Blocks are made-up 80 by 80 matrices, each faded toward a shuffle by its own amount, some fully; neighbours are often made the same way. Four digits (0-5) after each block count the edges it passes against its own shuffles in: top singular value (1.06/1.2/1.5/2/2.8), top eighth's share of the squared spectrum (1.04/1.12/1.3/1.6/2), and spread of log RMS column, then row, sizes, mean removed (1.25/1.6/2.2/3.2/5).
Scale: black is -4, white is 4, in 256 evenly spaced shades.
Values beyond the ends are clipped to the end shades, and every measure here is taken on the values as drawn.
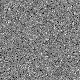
1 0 0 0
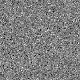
3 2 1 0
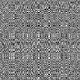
5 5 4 3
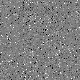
1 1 1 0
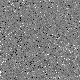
0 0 0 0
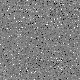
1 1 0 1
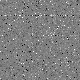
2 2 0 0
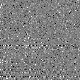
4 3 1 2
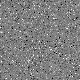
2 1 0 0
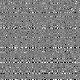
5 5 2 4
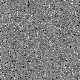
0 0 0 0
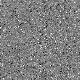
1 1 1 0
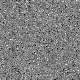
0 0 1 0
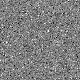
0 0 0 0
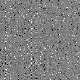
4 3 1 1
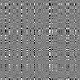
5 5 4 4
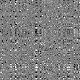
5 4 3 2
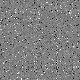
3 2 1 0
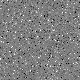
1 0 0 0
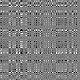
5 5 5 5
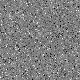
2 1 0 0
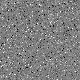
1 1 0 0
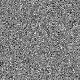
3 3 1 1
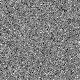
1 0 0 0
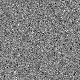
2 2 0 0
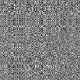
4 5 3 3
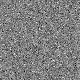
0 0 0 0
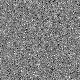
0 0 0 0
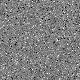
0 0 0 0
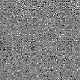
4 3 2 2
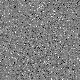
1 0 0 0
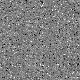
3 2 1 0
